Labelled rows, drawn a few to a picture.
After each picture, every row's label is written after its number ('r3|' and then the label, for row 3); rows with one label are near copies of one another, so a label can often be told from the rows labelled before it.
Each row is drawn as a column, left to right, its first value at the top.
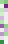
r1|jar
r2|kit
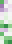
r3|kit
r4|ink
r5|ink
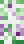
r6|jar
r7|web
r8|kit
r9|ink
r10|jar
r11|jar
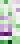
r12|jar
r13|jar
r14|jar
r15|ink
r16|ink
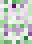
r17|ink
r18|jar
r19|ink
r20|kit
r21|jar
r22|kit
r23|ink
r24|jar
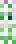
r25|web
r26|ink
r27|web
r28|ink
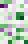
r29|kit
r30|kit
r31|jar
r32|ink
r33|web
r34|web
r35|ink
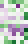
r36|kit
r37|ink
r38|jar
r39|jar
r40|kit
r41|jar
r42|web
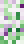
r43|ink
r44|jar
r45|web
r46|ink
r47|web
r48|kit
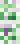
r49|web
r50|jar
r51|web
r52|web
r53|ink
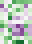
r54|kit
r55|ink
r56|web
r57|jar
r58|jar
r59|jar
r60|kit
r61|jar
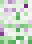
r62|jar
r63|ink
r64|ink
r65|ink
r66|web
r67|ink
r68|kit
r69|ink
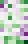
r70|kit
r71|ink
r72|web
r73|ink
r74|ink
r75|jar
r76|jar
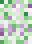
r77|jar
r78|web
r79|jar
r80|kit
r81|ink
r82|jar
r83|web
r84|kit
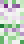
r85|ink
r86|kit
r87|ink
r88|kit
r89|kit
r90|jar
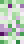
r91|jar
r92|jar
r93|kit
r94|web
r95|jar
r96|kit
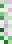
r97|web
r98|jar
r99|ink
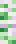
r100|web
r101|web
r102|ink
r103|jar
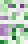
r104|jar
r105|jar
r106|kit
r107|web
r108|ink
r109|kit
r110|web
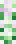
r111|web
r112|ink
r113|ink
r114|web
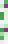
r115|web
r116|kit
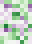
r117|ink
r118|kit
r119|kit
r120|web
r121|web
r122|jar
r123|web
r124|kit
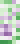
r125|jar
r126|jar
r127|jar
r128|ink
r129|web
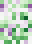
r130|kit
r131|ink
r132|jar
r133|web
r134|ink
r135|web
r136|web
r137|kit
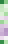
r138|jar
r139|jar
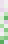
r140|ink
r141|web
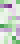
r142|kit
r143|kit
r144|kit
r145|ink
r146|jar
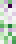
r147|kit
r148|ink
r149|kit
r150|ink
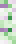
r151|kit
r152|kit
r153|web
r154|ink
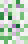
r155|web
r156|ink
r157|web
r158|jar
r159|kit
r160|web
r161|ink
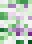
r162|web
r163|web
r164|kit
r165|kit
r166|jar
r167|jar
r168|kit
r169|jar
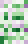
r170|ink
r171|web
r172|ink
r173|web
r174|web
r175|web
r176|kit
